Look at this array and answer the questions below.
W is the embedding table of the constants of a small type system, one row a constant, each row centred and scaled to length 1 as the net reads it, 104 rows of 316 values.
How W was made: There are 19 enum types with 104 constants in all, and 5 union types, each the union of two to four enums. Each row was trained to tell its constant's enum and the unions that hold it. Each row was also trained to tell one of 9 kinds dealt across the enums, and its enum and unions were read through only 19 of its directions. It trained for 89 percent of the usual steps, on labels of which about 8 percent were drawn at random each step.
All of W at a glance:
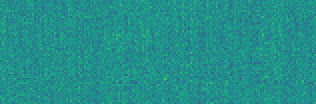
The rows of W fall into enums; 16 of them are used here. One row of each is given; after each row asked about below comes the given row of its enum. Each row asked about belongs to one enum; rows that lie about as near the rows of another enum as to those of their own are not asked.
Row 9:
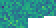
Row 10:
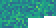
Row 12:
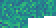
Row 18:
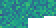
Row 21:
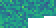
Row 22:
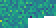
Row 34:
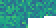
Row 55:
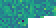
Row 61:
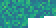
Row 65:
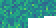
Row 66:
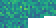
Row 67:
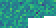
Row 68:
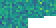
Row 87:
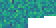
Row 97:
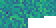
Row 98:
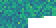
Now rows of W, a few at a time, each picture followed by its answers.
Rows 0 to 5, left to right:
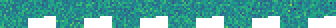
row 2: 98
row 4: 12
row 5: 55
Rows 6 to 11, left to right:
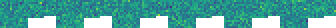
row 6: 67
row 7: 18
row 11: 98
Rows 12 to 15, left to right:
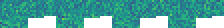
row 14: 9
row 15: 21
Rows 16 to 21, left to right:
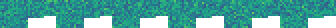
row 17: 87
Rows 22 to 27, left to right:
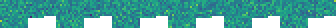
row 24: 10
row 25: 65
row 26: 34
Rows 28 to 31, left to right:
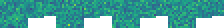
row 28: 34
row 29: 87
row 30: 65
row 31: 65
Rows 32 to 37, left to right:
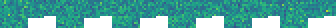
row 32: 9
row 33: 12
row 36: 34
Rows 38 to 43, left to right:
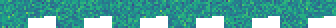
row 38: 65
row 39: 9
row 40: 61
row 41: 18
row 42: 34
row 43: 18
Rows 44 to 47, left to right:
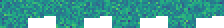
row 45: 12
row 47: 34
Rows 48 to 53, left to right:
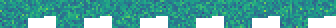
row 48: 98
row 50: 12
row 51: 66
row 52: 65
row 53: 68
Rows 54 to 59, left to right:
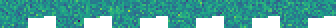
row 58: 9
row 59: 66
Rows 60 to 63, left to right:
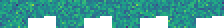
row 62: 87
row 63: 22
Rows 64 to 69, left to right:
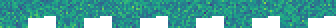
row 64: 98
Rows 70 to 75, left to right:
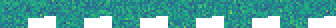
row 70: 10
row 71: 21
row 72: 21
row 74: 87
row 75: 9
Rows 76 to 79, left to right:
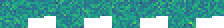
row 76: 61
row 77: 21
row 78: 21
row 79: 18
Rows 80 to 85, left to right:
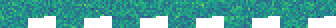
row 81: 10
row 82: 66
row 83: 66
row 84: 34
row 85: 9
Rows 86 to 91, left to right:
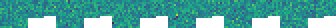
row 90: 98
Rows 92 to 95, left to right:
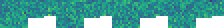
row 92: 12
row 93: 61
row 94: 66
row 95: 98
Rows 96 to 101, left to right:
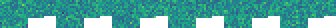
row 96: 65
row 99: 21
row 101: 61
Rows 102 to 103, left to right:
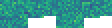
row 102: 66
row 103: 18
